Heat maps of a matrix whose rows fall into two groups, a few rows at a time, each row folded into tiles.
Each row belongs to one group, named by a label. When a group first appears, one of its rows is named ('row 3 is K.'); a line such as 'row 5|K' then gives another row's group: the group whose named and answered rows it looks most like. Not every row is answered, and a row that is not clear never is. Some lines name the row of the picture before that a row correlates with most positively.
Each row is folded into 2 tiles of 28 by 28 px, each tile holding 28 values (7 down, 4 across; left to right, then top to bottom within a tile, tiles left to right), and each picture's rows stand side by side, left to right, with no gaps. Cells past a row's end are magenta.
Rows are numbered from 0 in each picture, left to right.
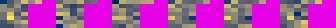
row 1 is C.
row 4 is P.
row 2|P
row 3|P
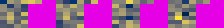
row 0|P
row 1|P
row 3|P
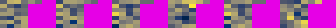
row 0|C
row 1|C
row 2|C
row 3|C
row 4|C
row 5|P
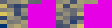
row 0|C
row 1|P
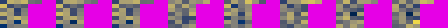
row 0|C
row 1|C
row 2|C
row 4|C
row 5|P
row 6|P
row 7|P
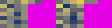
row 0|C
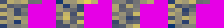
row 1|P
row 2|P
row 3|C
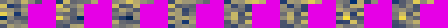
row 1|P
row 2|C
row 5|P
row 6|P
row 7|P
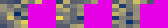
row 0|P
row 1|P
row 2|C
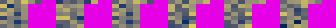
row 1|P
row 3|P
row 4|P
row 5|C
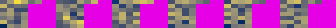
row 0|C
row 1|P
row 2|P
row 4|C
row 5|C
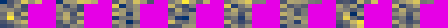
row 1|P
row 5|C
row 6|P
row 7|C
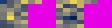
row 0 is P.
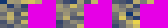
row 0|P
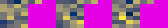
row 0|P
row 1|P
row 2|P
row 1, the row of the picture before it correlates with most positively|2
